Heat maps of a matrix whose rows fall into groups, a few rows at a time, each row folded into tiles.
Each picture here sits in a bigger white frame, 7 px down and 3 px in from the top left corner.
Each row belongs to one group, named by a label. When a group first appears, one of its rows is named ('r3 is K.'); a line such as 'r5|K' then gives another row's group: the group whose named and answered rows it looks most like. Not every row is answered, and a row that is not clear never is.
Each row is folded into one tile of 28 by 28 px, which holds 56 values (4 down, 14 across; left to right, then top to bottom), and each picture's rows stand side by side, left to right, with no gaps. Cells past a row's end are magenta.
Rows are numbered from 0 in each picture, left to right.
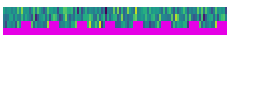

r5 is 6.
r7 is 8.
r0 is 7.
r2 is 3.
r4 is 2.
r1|8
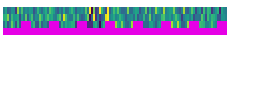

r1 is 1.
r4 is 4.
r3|2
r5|2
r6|4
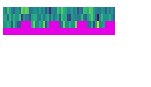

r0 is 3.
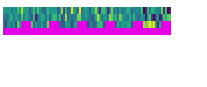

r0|7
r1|8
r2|2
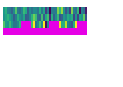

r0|4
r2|4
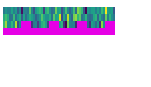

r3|7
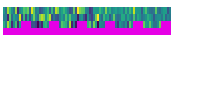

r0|3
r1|6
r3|1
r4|7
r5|4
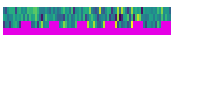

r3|4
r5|7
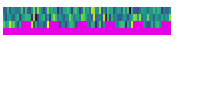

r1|8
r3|3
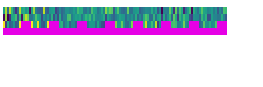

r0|8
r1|4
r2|1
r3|3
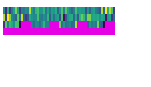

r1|3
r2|8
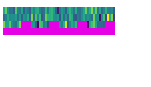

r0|4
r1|1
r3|3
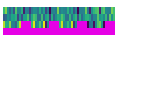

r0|4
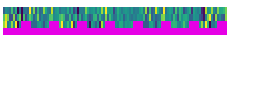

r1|2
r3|7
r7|1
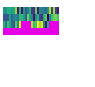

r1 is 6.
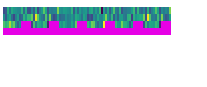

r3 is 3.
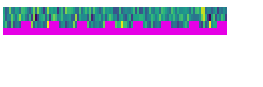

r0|1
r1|8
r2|6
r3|8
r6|6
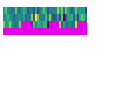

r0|4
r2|8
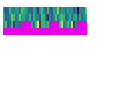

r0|1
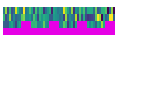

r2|3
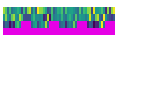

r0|6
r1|6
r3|6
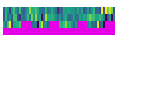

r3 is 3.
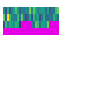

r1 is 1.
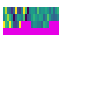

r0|4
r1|6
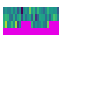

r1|8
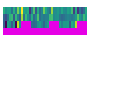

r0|7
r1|2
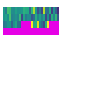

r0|3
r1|4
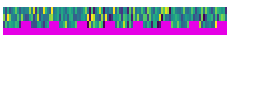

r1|2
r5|3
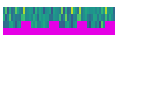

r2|2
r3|7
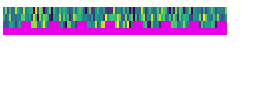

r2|1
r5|1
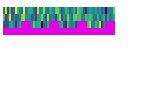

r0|2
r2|1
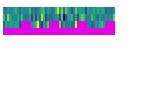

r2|8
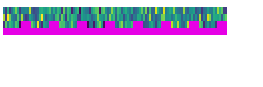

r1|1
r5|2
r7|1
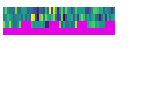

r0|4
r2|8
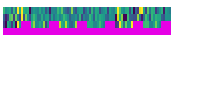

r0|7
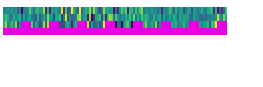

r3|8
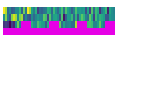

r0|6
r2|8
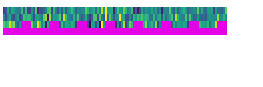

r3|7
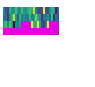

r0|1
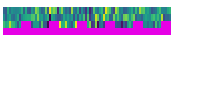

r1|3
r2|4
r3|1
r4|6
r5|6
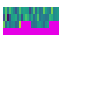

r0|8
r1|2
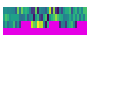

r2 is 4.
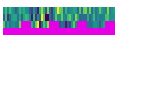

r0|8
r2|6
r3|2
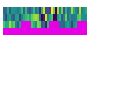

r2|2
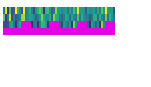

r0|2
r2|7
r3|7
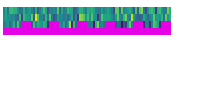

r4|6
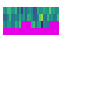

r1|1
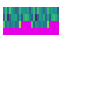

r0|8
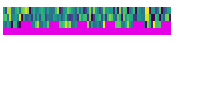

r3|8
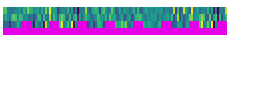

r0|6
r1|7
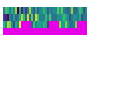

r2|4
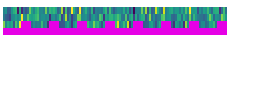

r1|3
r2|2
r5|2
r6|7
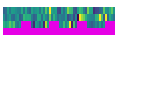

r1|7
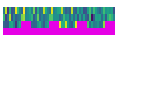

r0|2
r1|2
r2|4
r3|8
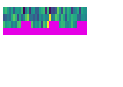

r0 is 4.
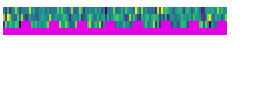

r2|4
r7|1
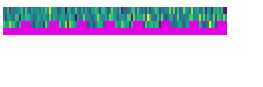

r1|7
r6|2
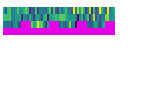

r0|3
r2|3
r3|2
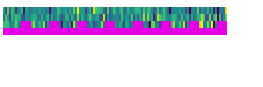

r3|6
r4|3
